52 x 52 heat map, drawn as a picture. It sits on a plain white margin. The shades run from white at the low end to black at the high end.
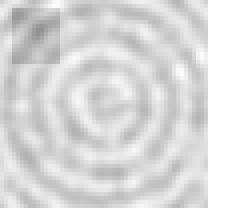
Ninth with the highest average: top left. Grain: blotchy. Odd patch: higher, in the top left. Rings: centred on the centre. Roughest part: top left.
